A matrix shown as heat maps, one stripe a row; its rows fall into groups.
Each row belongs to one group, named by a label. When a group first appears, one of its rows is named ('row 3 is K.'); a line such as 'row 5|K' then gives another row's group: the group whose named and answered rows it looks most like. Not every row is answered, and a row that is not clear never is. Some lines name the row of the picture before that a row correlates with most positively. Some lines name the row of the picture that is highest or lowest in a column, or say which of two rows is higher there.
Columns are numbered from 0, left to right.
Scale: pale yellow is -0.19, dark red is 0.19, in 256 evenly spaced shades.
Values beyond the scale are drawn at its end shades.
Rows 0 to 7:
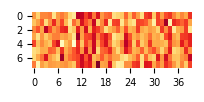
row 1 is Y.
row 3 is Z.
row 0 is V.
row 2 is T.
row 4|Z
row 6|V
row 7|V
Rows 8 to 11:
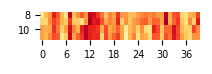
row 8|V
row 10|V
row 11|V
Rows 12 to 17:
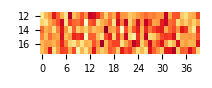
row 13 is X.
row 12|V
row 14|X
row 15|X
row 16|Z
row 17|Y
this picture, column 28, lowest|15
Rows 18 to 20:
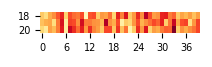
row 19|X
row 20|X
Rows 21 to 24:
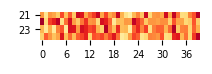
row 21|V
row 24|Z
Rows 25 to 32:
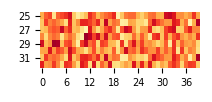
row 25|Y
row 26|V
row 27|Y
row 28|V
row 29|T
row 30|Y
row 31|V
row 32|T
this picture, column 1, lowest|28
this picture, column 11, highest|28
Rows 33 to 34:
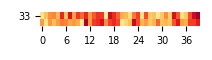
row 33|Z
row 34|Z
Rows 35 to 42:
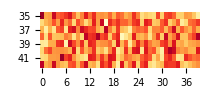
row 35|T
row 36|Z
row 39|X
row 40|Y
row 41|Y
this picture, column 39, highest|38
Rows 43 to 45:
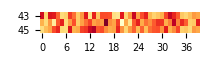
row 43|T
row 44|X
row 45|V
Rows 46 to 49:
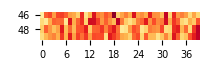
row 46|Y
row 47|V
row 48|Z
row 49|Z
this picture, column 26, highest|47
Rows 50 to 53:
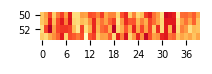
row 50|Y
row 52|Y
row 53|X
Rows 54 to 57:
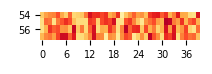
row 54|V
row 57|Y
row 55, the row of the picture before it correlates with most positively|51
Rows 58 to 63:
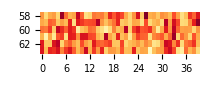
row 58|Z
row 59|V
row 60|Y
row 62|T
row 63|T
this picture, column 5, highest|58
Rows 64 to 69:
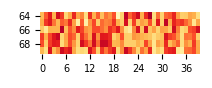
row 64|Y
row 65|Y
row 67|T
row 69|Y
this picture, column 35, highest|65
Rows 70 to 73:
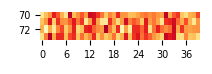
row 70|V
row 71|Y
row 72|X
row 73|Y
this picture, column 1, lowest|72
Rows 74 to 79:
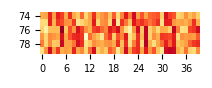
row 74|Y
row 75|Y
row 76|Z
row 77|X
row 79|Y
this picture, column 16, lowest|79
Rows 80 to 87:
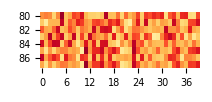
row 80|X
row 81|Z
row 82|T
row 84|T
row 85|Z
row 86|T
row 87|Z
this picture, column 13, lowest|80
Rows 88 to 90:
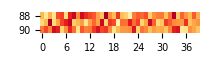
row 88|X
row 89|Y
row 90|T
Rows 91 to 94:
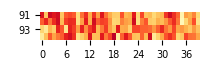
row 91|T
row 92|T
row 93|X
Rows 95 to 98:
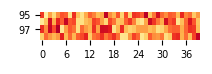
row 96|Y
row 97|T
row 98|Z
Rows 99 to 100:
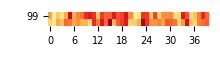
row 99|Z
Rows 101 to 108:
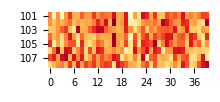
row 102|V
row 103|V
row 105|X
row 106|Y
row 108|Z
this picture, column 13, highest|103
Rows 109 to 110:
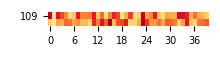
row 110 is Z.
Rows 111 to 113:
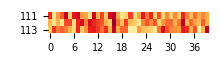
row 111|T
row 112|X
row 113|V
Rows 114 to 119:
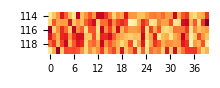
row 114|V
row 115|Z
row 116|T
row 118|T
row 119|Y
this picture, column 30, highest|115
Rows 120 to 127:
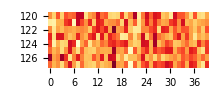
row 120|Y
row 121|X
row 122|V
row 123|T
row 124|Z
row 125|X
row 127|X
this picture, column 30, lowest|120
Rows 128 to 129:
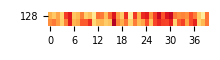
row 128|X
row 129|X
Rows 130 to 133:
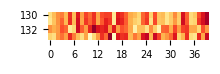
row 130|Z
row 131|Z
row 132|V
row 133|Z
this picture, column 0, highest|132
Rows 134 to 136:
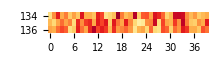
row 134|Y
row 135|V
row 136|V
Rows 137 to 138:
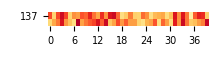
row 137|T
